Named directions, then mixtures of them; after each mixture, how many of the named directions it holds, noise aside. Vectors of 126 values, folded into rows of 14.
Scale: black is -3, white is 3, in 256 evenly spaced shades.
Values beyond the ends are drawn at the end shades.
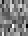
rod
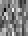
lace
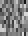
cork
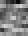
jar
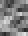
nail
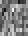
three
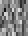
one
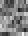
two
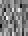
two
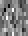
two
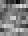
one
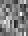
two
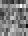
three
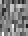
three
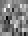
three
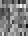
three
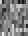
three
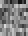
three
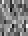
one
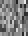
one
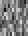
one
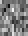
three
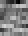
one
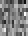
three
